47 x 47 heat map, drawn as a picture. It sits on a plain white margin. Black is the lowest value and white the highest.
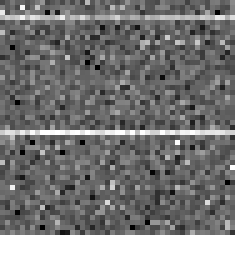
Histogram: skewed, a long tail of high values. Odd lines: rows 4 and 27. Slope: none. Average level on the scale: 40%.
